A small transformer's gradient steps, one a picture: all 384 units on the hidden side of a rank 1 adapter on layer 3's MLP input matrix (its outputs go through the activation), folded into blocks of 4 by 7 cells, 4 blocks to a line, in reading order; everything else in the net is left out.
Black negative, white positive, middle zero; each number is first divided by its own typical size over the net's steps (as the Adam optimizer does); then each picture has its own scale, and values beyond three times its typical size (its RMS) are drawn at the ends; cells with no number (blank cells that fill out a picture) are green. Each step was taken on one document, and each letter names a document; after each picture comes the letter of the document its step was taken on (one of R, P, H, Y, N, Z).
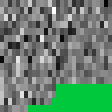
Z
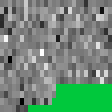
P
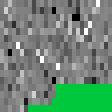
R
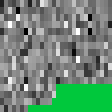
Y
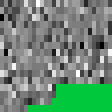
Y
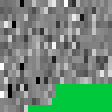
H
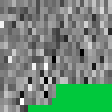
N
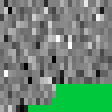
P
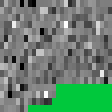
H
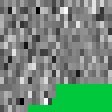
N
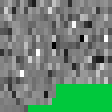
R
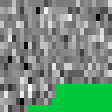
N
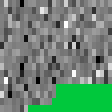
H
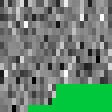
Y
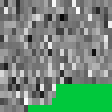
Y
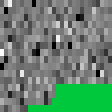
R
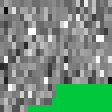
N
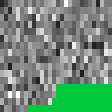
Y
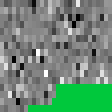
R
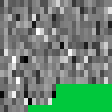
Y
